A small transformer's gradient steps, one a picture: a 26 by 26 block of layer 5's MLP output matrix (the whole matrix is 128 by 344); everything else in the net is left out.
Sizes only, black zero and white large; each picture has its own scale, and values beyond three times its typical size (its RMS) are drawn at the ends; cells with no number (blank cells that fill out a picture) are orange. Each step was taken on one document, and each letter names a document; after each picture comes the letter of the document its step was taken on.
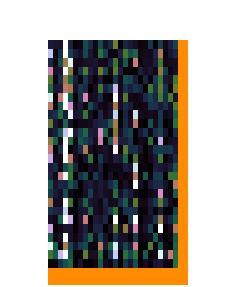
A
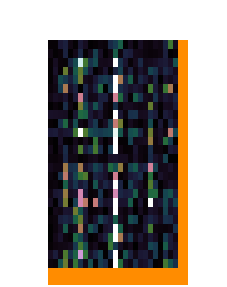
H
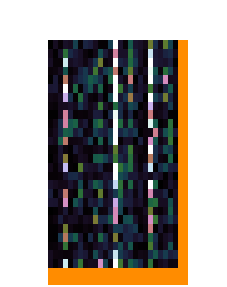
H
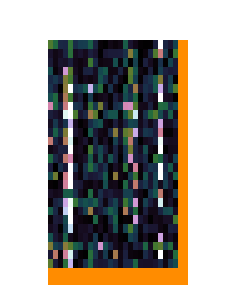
A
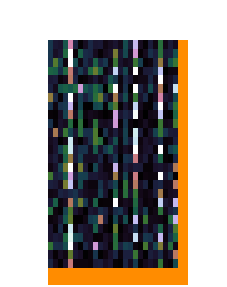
A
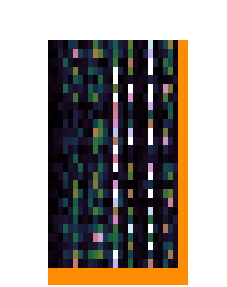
H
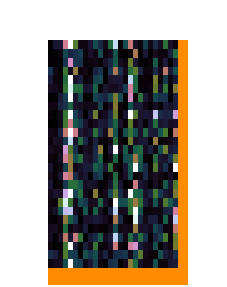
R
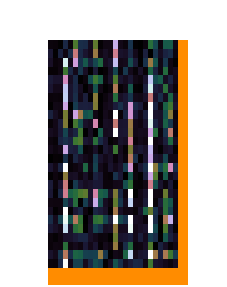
H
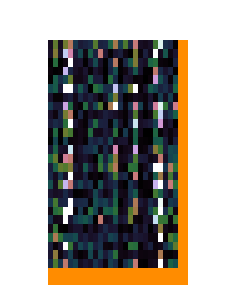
A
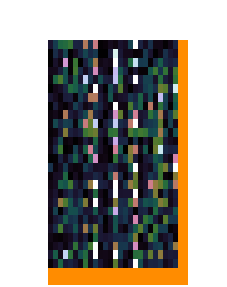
R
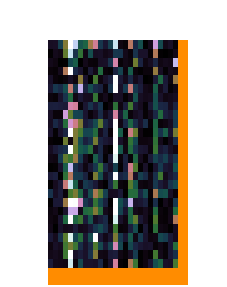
R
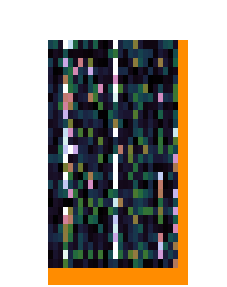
A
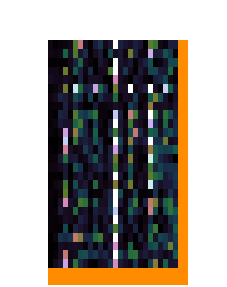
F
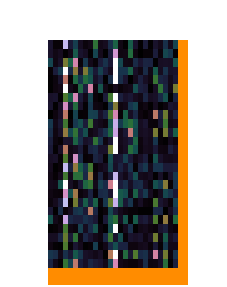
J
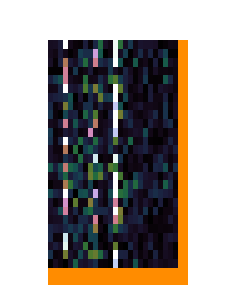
J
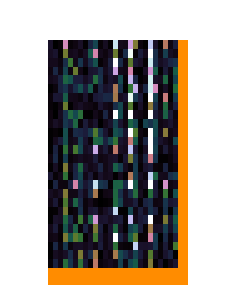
J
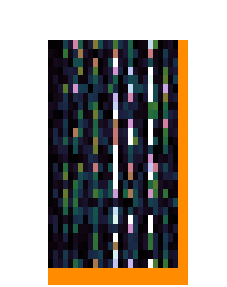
H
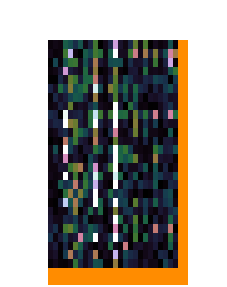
F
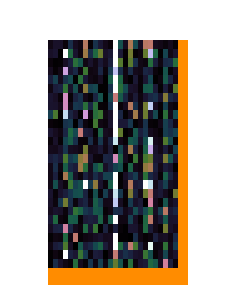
F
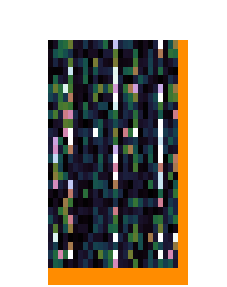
A
